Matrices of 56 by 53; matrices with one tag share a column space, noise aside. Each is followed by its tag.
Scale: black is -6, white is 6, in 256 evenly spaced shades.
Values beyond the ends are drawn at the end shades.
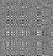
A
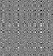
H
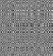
H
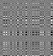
A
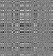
H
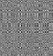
H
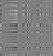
H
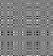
A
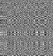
A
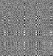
A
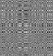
H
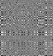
A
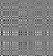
A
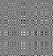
A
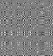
A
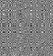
H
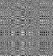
A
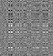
H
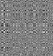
H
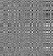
H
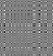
H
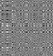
H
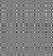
H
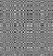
H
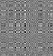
H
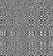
A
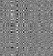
H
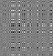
H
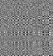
A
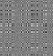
H
